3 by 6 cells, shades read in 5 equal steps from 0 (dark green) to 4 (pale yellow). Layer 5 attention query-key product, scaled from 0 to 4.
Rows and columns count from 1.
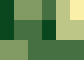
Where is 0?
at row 1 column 1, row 2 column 1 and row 2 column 4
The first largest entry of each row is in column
6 5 1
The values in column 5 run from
1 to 3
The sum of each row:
12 8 8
